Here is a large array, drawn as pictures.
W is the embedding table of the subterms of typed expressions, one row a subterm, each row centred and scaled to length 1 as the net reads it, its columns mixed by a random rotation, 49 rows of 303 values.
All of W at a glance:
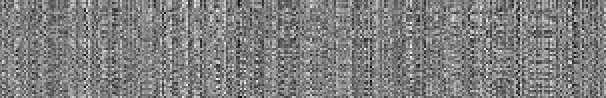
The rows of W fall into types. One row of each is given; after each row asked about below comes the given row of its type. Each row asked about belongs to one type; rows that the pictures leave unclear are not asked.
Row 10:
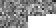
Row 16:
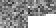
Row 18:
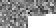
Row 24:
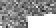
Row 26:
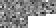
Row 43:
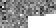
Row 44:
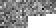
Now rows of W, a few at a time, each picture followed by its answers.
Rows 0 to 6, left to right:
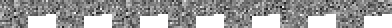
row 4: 43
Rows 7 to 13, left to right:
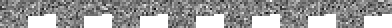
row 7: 43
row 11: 26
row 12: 43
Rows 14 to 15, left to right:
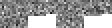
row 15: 18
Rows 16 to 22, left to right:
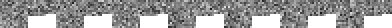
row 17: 26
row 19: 44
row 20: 44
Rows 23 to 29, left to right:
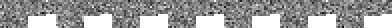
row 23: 26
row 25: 10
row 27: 10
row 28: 26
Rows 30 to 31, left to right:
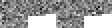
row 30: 43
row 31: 26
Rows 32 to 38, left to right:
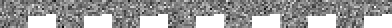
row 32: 10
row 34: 10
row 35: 44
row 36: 43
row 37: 24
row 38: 10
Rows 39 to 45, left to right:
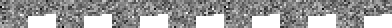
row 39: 43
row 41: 44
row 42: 26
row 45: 16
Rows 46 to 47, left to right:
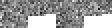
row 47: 44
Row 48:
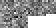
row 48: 16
